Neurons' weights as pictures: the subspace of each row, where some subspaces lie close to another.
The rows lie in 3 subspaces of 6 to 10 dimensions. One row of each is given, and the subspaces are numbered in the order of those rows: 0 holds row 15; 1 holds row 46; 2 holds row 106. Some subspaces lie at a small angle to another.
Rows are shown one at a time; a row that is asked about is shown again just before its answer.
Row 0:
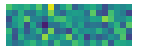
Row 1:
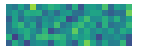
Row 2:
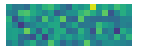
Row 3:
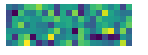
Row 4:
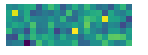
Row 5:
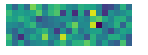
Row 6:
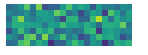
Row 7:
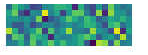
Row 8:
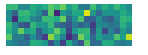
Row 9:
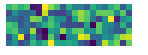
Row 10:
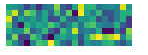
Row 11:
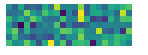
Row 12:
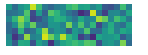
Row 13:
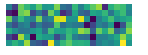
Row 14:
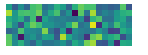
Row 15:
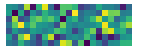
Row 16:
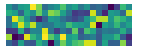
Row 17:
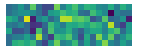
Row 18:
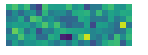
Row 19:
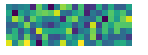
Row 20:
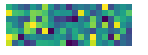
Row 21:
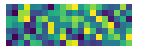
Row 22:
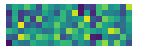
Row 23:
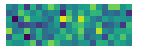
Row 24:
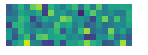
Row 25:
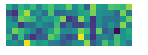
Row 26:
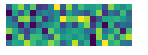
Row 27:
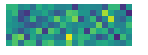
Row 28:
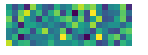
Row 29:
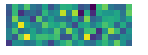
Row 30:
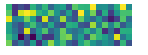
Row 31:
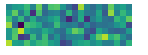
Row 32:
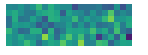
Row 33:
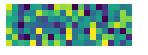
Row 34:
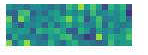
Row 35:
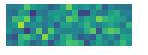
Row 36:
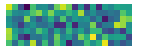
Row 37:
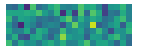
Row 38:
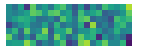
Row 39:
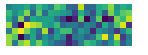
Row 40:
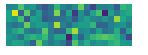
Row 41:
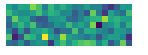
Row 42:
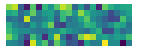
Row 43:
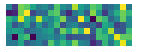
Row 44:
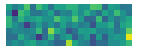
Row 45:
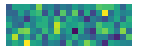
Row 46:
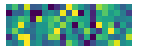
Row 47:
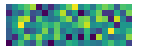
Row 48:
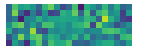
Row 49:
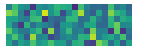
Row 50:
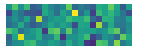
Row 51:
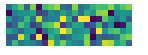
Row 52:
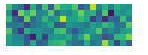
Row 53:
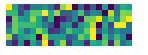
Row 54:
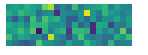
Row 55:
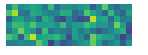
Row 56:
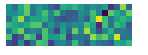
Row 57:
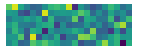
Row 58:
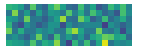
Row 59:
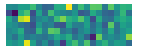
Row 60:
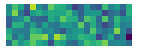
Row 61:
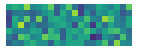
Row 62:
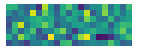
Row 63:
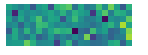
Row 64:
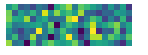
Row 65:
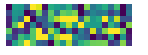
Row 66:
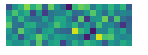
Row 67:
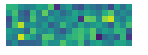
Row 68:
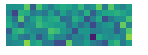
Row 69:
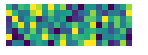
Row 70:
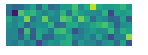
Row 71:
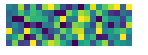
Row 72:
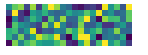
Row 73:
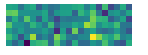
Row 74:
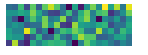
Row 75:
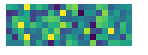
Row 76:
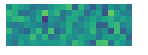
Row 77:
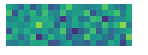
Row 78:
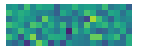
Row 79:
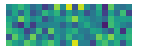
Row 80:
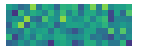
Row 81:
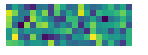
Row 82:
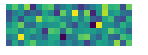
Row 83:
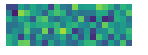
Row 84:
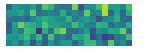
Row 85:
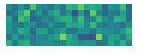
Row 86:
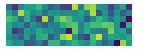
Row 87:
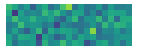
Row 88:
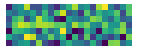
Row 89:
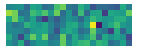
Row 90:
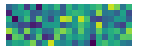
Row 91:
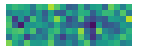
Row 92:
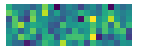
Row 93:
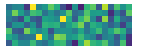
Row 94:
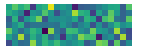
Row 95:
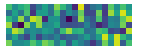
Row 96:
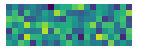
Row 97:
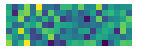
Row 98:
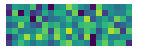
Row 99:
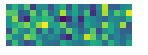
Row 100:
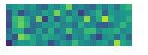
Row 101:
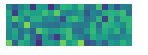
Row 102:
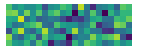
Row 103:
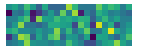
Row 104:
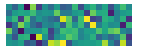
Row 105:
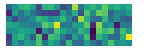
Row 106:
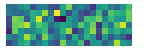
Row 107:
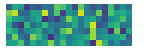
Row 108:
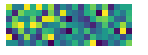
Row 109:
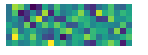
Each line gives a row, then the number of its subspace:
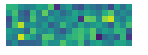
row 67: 2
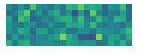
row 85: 1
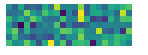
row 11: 0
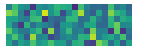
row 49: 1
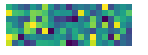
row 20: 2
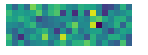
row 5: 1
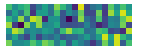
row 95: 2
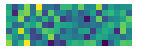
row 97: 0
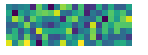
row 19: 0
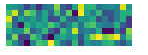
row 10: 0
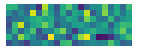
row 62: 2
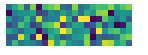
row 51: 2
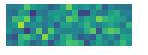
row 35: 0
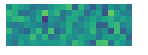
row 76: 1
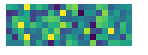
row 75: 1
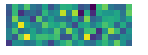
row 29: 1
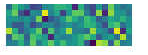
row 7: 1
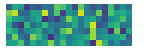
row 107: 1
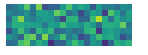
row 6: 2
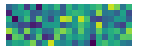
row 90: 1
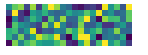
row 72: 0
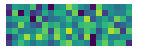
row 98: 1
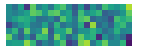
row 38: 0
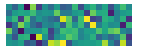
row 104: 2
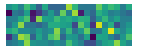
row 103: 1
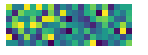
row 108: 1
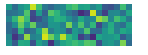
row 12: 1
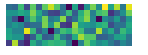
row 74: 1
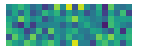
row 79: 0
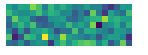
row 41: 1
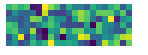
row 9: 0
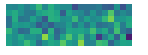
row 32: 0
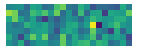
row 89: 1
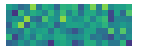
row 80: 0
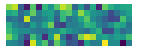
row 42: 2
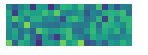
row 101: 0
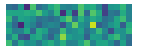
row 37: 1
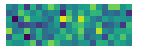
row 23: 1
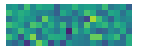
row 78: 2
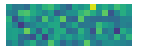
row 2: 0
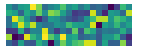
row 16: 1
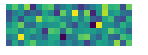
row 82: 1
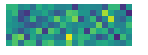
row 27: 2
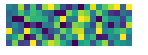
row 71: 1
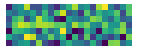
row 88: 2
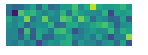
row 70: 0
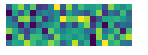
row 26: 0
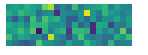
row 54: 2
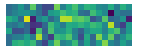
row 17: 2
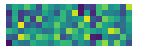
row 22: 1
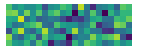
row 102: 0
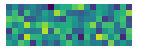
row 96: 1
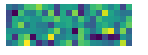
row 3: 0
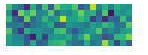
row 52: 2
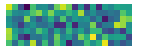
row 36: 2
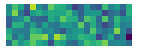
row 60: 0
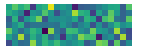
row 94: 1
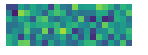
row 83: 2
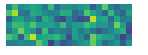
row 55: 2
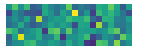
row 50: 1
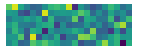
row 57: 0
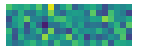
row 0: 1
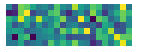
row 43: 2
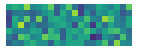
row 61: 1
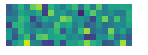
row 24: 2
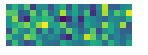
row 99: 1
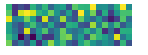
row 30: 0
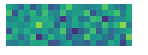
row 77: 2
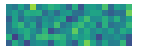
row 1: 1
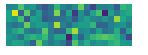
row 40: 0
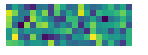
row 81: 1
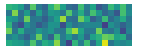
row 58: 2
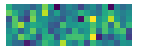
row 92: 2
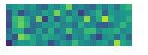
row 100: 2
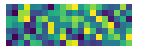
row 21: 2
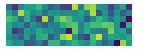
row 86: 2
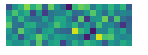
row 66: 2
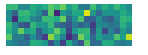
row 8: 2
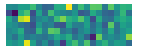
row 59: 0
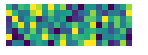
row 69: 1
